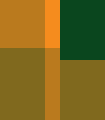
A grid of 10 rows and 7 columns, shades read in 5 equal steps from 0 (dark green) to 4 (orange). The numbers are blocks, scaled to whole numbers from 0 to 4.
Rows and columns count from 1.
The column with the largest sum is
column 4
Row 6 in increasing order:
2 2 2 2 2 2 3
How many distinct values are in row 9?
2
